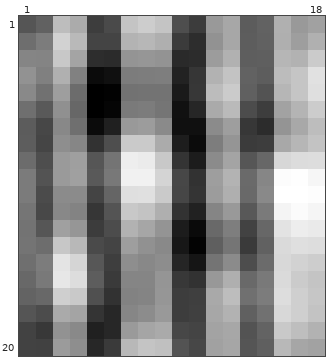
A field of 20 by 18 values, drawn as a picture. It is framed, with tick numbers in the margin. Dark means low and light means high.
Stripes: upright, repeating 4 times. Ninth with the highest average: middle right. Average level on the scale: 50%. Lone odd cells: none. Ninth with the lowest average: top left.
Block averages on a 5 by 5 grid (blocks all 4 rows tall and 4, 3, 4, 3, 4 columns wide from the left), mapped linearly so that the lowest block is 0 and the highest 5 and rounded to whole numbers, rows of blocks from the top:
31133 / 20123 / 22225 / 31124 / 21234
